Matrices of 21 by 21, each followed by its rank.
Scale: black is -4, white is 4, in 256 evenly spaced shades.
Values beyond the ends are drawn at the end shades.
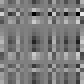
one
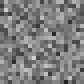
full rank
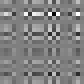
one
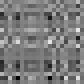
two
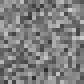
full rank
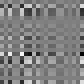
one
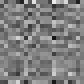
three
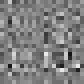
three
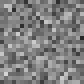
full rank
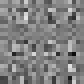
three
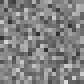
full rank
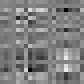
two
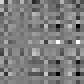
two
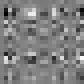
two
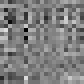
three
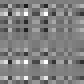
one
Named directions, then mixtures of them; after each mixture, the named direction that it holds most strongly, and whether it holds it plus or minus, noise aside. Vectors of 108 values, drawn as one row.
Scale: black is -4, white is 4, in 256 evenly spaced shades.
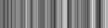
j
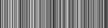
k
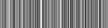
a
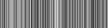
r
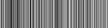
r, minus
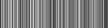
k, plus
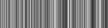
j, minus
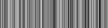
a, plus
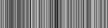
r, minus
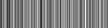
a, minus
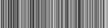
k, minus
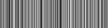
a, minus
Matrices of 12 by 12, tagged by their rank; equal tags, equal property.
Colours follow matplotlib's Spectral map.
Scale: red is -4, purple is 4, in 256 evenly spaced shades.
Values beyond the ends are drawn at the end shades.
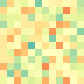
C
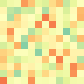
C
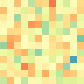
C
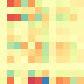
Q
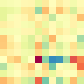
Q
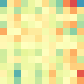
Q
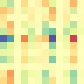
Q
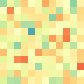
C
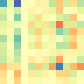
Q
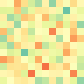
C
